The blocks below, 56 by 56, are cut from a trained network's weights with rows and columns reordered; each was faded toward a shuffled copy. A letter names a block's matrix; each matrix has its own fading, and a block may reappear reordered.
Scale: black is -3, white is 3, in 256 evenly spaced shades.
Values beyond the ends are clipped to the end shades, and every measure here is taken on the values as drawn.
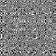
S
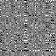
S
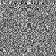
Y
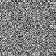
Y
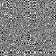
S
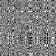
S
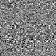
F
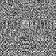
Y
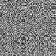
Y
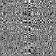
S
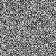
Y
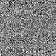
F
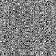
F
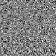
F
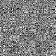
F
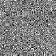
F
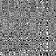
S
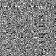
F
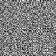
Y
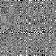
S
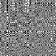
S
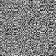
Y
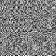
Y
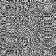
Y
